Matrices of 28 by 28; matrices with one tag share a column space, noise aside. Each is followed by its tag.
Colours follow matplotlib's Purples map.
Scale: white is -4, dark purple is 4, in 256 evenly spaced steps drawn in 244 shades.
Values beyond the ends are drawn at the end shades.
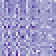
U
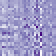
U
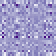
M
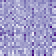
U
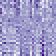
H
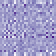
M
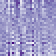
H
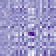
U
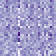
U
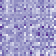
U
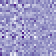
M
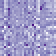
U
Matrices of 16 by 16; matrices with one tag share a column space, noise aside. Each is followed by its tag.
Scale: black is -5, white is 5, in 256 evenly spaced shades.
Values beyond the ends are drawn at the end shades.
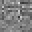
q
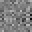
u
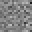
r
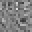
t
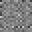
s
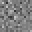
q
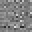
s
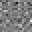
t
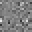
t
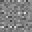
s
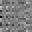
r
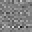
s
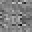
u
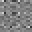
s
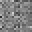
s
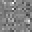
t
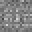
u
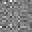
s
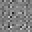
s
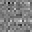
t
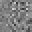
t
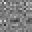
t
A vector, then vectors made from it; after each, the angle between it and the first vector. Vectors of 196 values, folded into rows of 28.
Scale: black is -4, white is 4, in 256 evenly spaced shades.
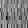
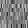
partly aligned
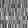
nearly opposite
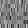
partly aligned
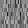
orthogonal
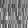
nearly opposite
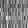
nearly opposite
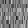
partly opposed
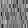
partly aligned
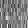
nearly opposite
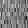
partly aligned
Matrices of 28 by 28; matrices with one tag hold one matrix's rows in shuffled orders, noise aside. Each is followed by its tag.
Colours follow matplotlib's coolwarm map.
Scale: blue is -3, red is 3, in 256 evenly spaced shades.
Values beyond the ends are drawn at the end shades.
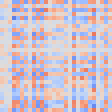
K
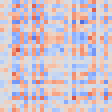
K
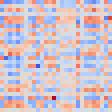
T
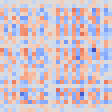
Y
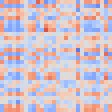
T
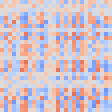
Y
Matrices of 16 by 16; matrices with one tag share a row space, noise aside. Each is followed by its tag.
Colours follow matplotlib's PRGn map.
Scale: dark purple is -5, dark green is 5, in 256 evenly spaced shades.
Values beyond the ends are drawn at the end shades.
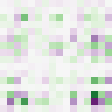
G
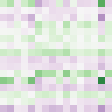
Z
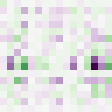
G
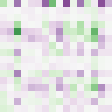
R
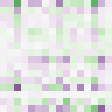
R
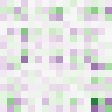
G
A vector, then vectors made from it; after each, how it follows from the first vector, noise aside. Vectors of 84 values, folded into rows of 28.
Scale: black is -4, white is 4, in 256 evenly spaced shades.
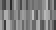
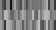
copied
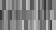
wrapped around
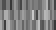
copied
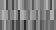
wrapped around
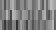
wrapped around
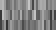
wrapped around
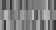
copied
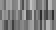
wrapped around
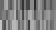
wrapped around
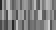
wrapped around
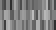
copied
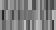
wrapped around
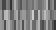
copied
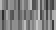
wrapped around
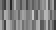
copied
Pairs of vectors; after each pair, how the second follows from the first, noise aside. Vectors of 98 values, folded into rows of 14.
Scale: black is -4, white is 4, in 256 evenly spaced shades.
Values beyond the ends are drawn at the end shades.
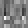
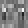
reversed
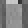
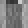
negated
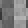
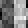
scaled up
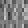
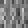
reversed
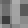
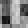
scaled up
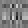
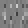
partly zeroed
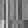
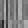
negated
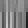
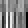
scaled up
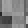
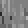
partly zeroed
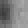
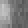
negated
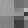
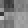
reversed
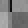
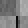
reversed
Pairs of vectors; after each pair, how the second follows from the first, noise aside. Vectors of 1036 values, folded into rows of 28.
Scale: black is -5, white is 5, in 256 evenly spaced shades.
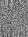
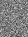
shuffled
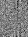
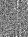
negated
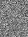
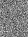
shuffled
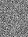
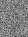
negated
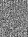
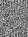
negated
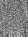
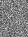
shuffled
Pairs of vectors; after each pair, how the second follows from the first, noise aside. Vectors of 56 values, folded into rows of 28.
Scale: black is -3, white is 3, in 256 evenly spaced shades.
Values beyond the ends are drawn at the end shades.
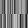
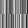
sign-scrambled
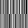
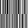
wrapped around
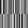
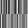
wrapped around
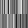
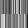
wrapped around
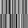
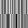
sign-scrambled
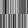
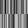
sign-scrambled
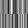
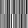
shuffled
